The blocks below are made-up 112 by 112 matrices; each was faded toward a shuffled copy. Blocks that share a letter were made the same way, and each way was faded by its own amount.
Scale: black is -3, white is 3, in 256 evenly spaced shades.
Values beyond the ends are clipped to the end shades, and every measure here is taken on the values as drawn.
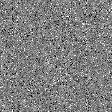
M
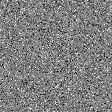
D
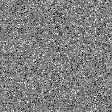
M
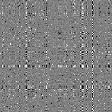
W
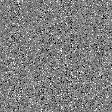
M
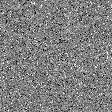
D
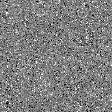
M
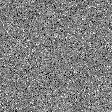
D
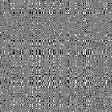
W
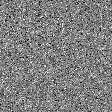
D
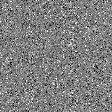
M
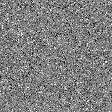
D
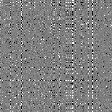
W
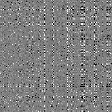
W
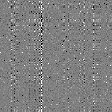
W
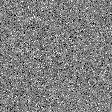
D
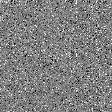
M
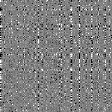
W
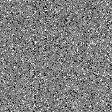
M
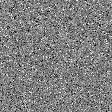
D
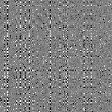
W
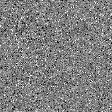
M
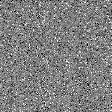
M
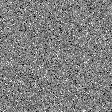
D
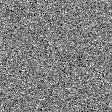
D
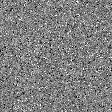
D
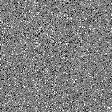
M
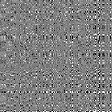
W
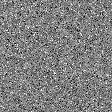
D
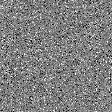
M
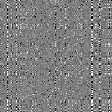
W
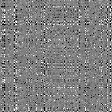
W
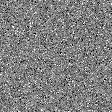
D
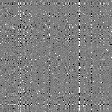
W
